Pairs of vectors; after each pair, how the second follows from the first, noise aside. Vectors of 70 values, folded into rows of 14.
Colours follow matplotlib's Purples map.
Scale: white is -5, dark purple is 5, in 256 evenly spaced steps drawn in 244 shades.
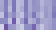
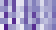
scaled up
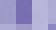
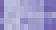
wrapped around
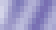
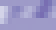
partly zeroed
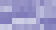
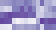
scaled up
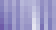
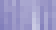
shrunk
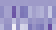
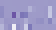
partly zeroed
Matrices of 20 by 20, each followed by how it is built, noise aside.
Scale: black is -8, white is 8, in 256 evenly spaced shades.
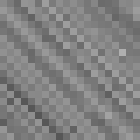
Toeplitz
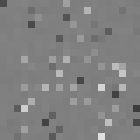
sparse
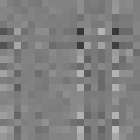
low rank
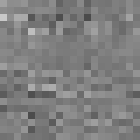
low rank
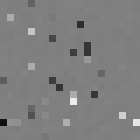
sparse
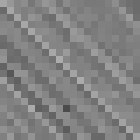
Toeplitz
